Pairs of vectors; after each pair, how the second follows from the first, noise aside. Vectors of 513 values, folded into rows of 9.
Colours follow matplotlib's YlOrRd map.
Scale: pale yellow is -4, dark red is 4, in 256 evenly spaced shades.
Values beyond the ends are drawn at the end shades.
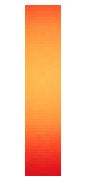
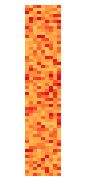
shuffled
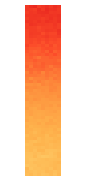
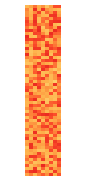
shuffled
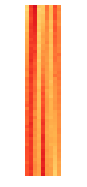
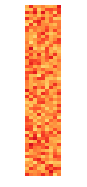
shuffled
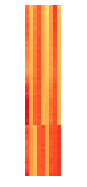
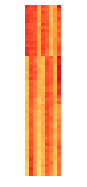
reversed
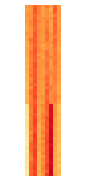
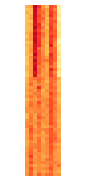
reversed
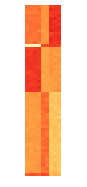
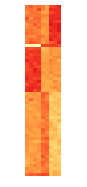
copied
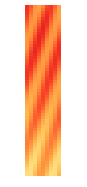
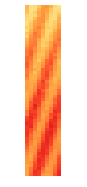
reversed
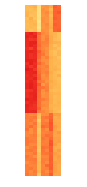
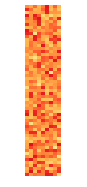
shuffled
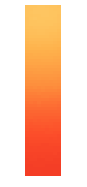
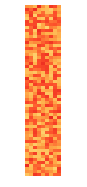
shuffled
